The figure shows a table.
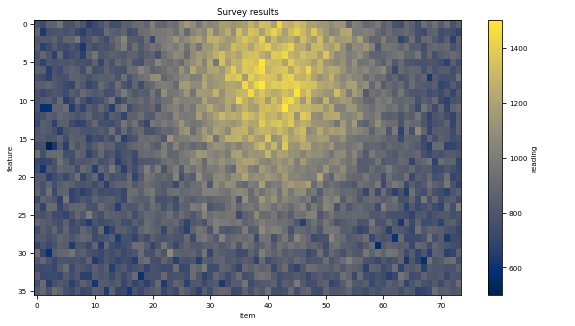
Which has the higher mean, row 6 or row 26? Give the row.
6
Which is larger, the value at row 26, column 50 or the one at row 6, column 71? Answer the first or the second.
the first
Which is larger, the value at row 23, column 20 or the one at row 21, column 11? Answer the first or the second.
the first
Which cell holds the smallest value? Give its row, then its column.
16, 2
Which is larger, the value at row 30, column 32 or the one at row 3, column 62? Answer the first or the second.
the second
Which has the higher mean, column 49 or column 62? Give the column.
49
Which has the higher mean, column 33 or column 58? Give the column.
33
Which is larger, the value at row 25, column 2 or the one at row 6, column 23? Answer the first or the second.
the second
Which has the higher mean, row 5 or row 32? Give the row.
5
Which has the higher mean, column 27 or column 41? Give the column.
41
